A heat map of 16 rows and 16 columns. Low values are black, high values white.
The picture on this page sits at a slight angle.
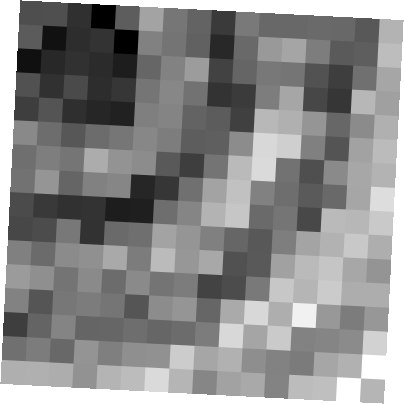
Slope: up to the bottom right. Ninth with the lowest average: top left. Rings: centred on the top left. Mirror symmetry: none.
